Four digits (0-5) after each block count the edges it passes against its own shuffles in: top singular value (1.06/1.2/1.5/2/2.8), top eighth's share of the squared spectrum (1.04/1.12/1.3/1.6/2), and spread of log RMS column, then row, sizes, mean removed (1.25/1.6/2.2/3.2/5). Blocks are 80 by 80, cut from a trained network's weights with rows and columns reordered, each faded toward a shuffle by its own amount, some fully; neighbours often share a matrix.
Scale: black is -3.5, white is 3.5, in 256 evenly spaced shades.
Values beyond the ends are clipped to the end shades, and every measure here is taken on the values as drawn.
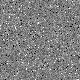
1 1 0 0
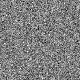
1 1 0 0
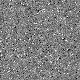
1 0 0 0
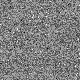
0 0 0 0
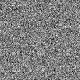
3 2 0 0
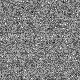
1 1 0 0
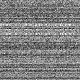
5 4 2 3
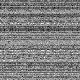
5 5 2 3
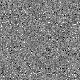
3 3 1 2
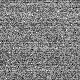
3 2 0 0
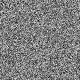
0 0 0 0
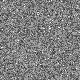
0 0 0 0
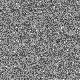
0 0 0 0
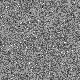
0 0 0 0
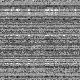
5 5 2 3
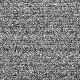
3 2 0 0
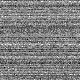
5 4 1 3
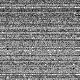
5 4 2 3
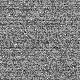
3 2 0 0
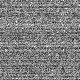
4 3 0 1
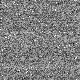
1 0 0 0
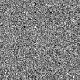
3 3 1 1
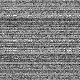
5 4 1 3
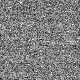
1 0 0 0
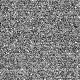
2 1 0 0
